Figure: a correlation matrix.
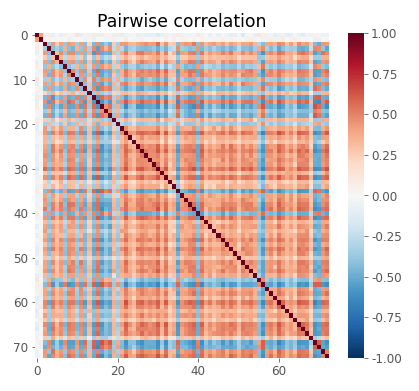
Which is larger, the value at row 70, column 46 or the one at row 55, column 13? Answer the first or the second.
the second
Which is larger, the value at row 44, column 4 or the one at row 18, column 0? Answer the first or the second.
the first
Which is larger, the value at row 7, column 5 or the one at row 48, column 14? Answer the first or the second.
the first
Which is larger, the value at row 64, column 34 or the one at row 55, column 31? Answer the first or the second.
the first
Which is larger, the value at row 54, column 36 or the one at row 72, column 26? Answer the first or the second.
the second
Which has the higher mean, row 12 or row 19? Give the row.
19
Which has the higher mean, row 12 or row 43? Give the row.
43
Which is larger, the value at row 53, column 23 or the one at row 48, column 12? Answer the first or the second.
the first
